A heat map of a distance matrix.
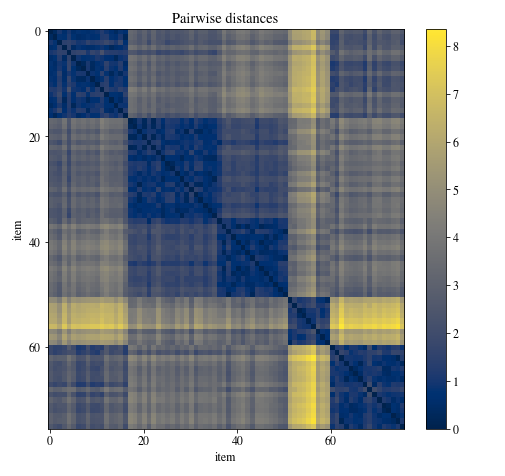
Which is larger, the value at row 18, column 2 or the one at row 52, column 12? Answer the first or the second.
the second
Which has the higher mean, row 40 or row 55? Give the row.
55
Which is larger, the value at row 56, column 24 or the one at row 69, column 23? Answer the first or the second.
the first
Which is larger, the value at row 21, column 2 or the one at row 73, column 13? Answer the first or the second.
the second
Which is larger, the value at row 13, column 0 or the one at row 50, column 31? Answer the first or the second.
the second
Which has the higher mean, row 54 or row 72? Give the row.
54
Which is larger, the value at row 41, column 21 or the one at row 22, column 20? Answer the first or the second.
the first
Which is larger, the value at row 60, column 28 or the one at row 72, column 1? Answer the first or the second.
the first
